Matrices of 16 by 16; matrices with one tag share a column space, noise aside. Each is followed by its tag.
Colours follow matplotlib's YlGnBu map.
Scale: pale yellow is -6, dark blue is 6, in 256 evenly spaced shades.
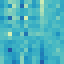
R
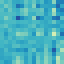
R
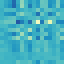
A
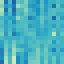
R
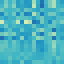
A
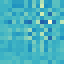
A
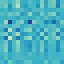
A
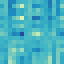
R
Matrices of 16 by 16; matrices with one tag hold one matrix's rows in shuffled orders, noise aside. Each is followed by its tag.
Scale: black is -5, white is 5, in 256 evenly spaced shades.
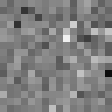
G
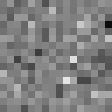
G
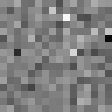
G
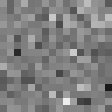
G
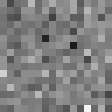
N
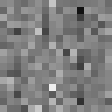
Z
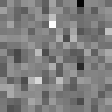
Z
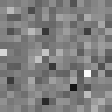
N
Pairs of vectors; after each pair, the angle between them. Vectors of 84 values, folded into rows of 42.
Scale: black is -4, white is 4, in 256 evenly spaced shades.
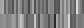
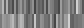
nearly parallel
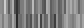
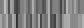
nearly parallel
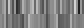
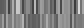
nearly opposite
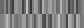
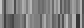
partly opposed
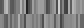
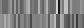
partly opposed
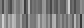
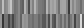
nearly opposite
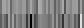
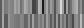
partly aligned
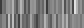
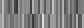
orthogonal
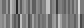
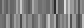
partly opposed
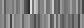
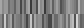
partly opposed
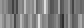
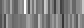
partly aligned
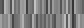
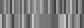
partly aligned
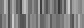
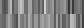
partly opposed
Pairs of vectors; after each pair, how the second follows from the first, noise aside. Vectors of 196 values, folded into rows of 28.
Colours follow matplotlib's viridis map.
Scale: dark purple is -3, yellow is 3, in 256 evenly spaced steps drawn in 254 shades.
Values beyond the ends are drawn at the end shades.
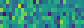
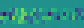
partly zeroed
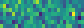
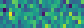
reversed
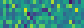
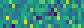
reversed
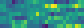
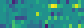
partly zeroed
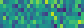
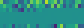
partly zeroed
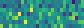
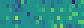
partly zeroed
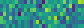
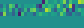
partly zeroed
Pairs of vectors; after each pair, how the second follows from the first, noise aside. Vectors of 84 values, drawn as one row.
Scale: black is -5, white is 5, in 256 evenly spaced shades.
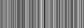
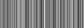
negated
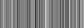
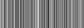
reversed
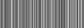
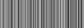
negated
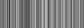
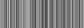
negated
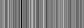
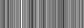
negated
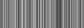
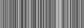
negated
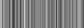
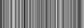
negated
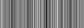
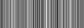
negated
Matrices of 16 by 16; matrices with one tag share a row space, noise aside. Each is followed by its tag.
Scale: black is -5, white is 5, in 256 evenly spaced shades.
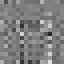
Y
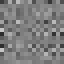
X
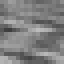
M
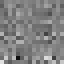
X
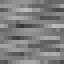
M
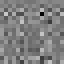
Y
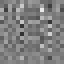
Y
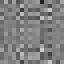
Y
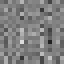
Y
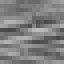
M
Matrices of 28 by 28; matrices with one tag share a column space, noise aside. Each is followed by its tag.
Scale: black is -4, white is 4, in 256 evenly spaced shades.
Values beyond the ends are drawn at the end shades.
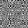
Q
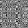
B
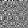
Q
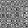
B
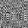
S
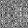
B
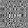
B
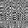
S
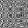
B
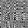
S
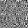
Q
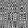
S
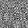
S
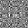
B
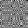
Q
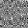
Q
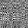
S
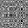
B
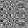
B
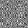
B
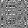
Q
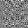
Q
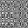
B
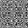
B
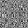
B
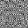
Q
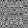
Q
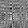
S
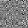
Q
